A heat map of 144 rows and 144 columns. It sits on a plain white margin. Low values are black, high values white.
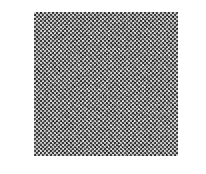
Odd rows or columns: none. Slope: none. Histogram: two levels. Average level on the scale: 50%. Seam: none. Grain: checkered.
